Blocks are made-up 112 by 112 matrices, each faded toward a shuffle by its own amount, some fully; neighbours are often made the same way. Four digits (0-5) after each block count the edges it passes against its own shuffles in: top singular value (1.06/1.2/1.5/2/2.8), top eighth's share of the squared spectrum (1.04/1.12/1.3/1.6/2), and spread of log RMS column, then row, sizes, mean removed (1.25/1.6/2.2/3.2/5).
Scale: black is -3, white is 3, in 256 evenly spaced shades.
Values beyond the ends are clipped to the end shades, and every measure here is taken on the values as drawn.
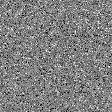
1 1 0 1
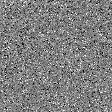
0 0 1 0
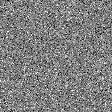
0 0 0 0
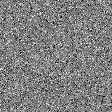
0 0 0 0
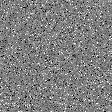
0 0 0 0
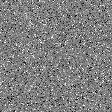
1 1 0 0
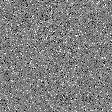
1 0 0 0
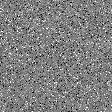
0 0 0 0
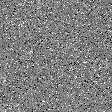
0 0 0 0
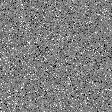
0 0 0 0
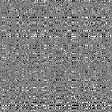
5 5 2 4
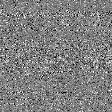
1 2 0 3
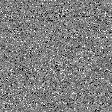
1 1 0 2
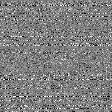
2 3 0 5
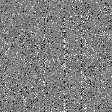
4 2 2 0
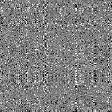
4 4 3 2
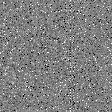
3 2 1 0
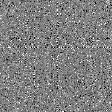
4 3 2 1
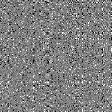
4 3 3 2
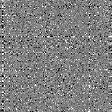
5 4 3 2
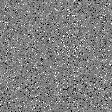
3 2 1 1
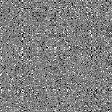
4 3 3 2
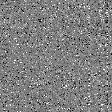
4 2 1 1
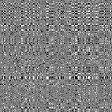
5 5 4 4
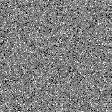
3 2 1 0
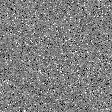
0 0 0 0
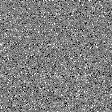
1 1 0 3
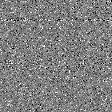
1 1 0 2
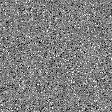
0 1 0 2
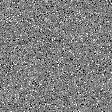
0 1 0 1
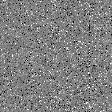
3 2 1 0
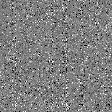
3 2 2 1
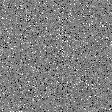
2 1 1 0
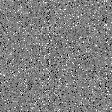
2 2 1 0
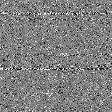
2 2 0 3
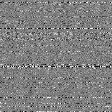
3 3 0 4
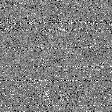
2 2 0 3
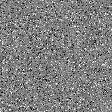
3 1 0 0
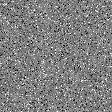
2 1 0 0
